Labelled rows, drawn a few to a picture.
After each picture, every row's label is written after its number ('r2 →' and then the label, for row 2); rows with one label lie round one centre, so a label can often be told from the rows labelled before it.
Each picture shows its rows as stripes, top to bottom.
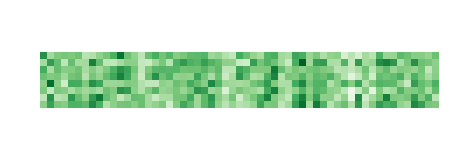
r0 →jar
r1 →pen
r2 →jar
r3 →jar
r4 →pen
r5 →jar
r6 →pen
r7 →pen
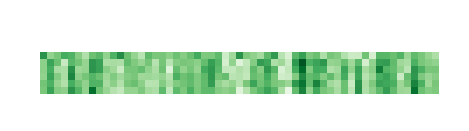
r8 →jar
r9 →pen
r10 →pen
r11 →pen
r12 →pen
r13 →pen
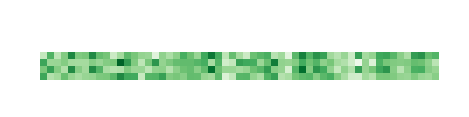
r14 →pen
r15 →jar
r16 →pen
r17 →jar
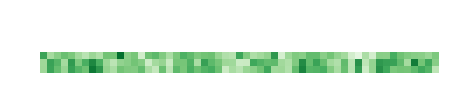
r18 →jar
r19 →pen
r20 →pen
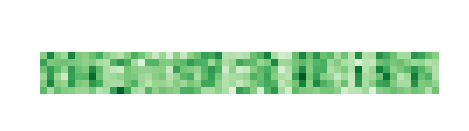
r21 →pen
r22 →jar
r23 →pen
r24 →pen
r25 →pen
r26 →jar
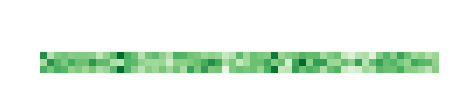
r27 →jar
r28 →pen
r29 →jar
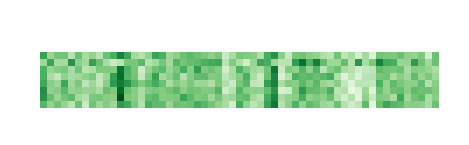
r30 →jar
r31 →pen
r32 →jar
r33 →jar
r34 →jar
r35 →jar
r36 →jar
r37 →jar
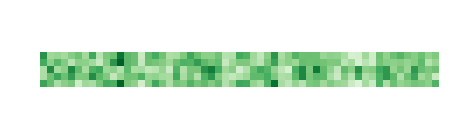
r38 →jar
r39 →jar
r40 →pen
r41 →pen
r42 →jar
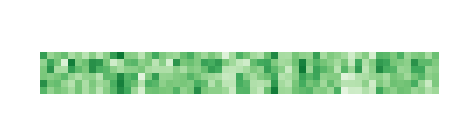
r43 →jar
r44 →pen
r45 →pen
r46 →jar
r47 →jar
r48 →jar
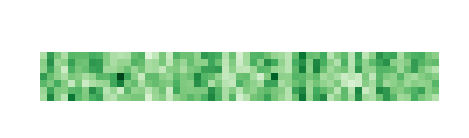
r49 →pen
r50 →pen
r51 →pen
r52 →jar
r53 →jar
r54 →pen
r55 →pen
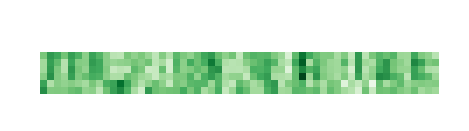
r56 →pen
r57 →pen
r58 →pen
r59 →pen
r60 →jar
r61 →jar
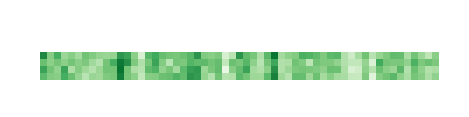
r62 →jar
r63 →jar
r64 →jar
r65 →jar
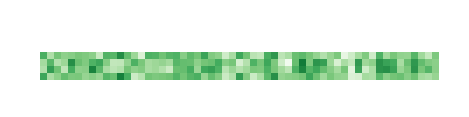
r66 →jar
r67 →pen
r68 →pen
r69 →jar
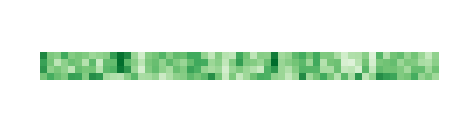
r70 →jar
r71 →jar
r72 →jar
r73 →pen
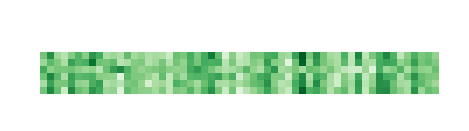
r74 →pen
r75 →pen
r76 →jar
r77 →pen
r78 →pen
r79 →pen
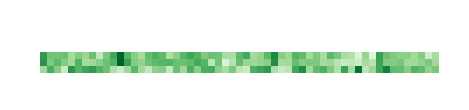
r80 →jar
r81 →jar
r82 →pen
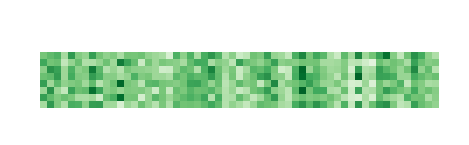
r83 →pen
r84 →jar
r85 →pen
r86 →pen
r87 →jar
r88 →pen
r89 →jar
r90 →pen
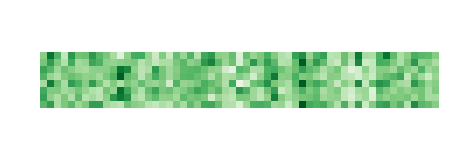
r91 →pen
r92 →pen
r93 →jar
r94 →jar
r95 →pen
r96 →jar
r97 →jar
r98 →pen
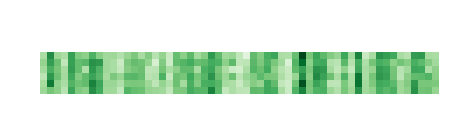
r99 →pen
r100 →pen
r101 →pen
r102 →pen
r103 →pen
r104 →pen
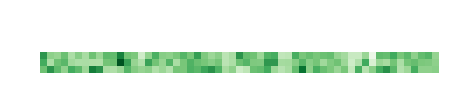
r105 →jar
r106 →jar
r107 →pen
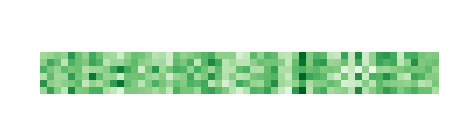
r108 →pen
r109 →pen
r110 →jar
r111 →pen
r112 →jar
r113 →pen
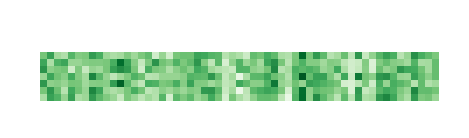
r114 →pen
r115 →jar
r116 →jar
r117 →pen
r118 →jar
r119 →pen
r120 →pen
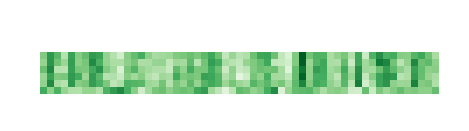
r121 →pen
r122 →pen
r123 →pen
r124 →pen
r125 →pen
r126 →jar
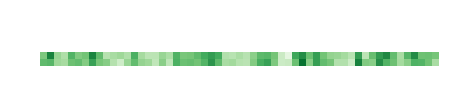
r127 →pen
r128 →pen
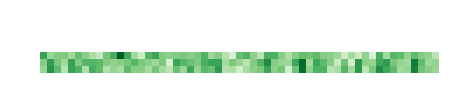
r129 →jar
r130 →pen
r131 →pen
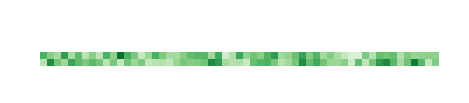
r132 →jar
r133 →pen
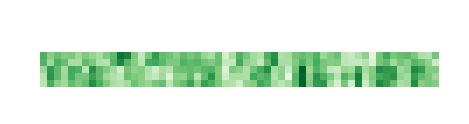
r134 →jar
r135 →jar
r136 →pen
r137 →pen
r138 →pen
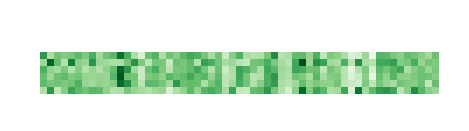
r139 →jar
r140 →pen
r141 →jar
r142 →jar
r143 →jar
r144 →pen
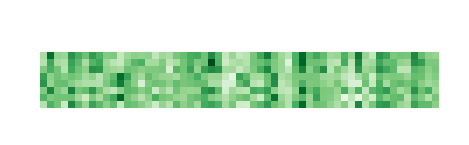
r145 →pen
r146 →pen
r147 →pen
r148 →jar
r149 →jar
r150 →pen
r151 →jar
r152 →pen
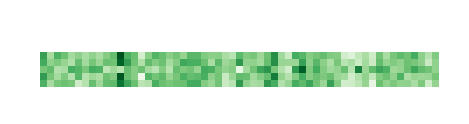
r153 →jar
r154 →jar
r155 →pen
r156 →jar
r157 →jar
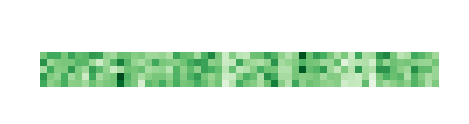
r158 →pen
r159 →jar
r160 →pen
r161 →jar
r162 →jar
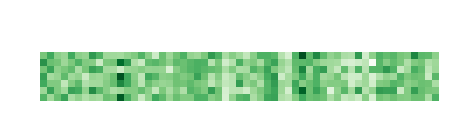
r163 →pen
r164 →jar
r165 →pen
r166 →jar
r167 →jar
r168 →pen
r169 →jar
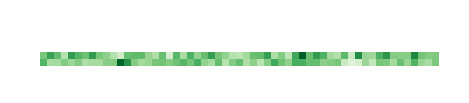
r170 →pen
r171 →jar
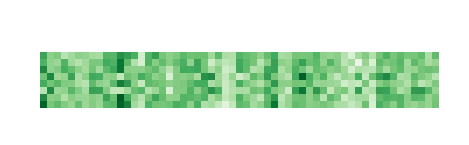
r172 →jar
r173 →jar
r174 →jar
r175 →pen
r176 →jar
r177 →pen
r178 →jar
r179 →jar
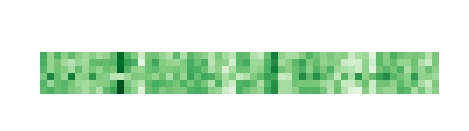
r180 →jar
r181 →jar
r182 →jar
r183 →pen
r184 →jar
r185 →jar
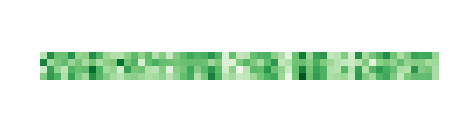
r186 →pen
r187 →jar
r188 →pen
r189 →pen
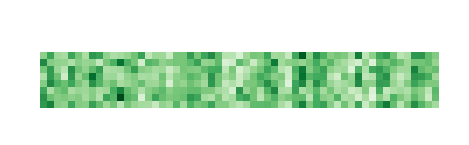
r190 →pen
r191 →jar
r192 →pen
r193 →pen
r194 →pen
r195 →jar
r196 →jar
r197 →pen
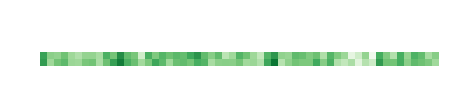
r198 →jar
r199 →jar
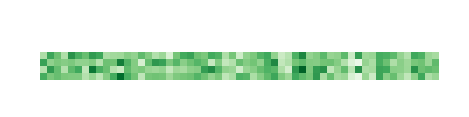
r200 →pen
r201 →jar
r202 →pen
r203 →jar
